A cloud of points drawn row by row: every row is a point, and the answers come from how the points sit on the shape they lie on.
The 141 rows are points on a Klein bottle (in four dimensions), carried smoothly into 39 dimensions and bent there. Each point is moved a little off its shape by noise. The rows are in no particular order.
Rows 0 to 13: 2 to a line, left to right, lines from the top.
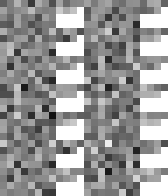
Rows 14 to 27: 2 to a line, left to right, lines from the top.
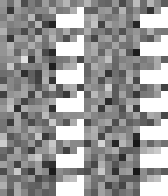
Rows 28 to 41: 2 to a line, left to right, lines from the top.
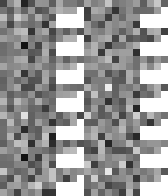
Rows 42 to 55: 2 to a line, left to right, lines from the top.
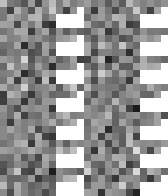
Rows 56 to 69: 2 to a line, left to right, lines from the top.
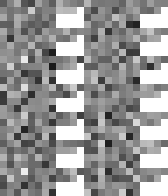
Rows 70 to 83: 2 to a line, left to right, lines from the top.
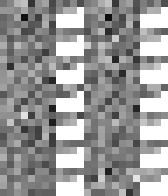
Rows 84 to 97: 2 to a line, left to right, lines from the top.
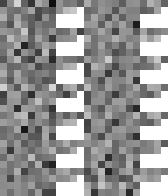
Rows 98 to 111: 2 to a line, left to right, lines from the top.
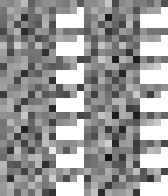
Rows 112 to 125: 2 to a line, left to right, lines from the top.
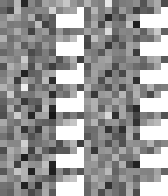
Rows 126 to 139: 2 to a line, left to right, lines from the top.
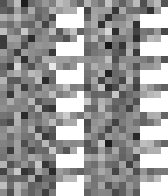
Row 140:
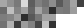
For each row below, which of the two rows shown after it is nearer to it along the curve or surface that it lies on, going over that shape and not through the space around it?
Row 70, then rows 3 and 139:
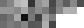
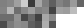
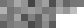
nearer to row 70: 139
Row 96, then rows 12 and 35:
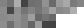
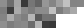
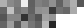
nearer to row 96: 12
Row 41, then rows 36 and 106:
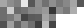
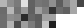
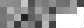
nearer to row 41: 36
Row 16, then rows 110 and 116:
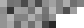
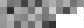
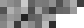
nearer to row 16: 110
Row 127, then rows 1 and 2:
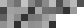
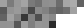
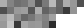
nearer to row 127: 2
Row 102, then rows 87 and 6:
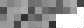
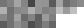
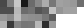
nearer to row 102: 87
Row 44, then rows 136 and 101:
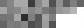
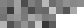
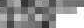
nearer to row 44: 101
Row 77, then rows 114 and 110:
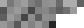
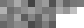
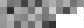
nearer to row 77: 110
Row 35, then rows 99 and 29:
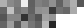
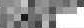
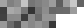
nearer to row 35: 29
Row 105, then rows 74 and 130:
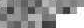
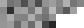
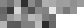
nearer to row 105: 130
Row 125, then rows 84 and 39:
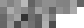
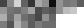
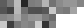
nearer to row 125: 84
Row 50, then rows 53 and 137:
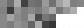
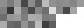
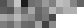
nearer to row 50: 137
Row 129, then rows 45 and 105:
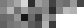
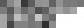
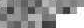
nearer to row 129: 45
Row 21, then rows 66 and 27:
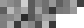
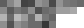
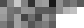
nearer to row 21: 27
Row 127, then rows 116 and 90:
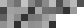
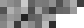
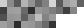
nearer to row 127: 90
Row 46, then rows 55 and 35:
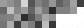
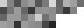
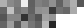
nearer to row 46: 35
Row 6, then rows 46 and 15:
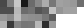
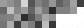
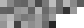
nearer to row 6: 15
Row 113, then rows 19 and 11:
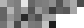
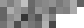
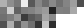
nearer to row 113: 11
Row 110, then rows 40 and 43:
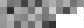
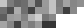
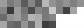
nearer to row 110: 40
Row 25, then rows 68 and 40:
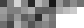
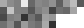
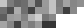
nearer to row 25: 68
